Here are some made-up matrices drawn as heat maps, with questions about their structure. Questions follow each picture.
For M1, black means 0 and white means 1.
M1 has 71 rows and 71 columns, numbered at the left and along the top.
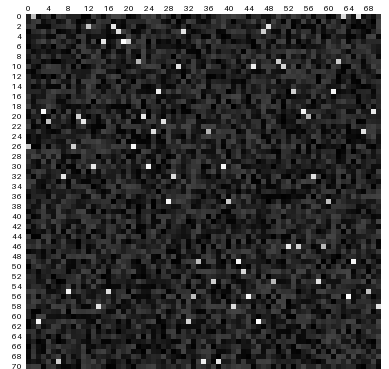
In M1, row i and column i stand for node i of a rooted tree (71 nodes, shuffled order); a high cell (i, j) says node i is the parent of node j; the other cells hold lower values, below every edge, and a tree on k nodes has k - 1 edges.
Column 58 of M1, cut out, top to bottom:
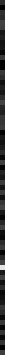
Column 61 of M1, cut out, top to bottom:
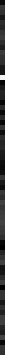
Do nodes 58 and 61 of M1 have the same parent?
no
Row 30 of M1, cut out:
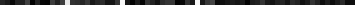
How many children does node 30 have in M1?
3
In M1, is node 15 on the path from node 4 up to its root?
yes
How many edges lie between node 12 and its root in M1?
4
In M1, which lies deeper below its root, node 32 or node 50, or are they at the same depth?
node 50
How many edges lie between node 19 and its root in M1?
1
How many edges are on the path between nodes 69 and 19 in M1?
1
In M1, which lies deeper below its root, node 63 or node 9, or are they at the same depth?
node 63
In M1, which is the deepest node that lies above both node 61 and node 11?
15
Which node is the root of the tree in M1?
5
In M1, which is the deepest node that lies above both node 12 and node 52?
61
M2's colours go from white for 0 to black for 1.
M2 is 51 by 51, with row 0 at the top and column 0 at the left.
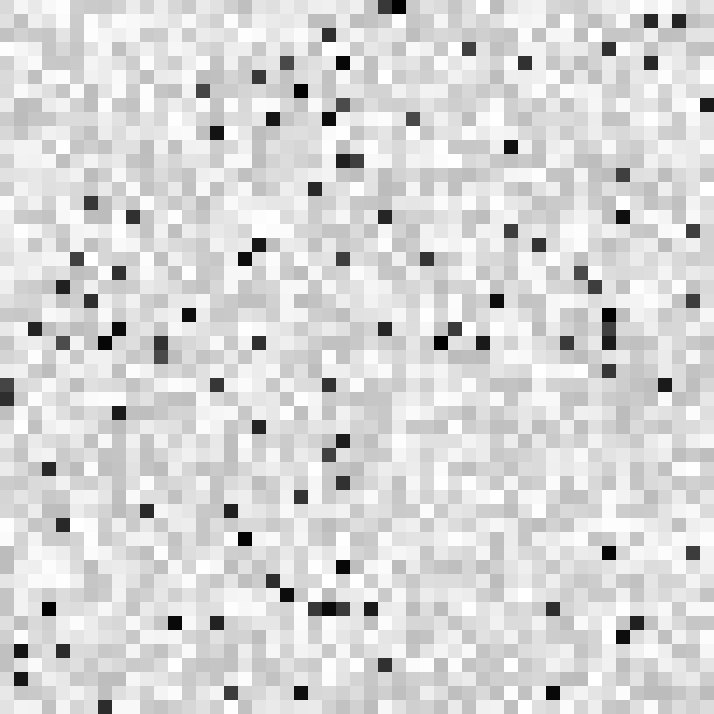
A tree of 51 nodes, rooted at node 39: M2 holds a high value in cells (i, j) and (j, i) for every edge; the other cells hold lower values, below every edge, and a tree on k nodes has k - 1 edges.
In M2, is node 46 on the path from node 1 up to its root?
yes
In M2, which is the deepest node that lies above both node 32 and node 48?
43
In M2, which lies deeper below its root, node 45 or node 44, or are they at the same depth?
node 45
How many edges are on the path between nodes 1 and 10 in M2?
9
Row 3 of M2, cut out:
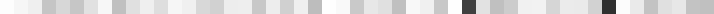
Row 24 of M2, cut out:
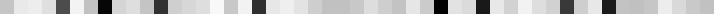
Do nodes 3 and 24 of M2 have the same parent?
yes
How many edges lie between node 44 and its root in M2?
5
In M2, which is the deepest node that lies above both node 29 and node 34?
43
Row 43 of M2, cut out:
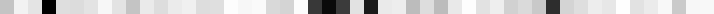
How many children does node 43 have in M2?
5
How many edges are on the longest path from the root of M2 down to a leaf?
6
